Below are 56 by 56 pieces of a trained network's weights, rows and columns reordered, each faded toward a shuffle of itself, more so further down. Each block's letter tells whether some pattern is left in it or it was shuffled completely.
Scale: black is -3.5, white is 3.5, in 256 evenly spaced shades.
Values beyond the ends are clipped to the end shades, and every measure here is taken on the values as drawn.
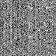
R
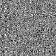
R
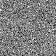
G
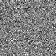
R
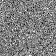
G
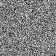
G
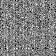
R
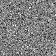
G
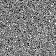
G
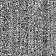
R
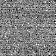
R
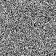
G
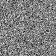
G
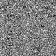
R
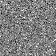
G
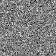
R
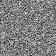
G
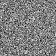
G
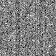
R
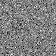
G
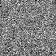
R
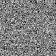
R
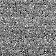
R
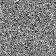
G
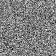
G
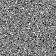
G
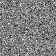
G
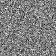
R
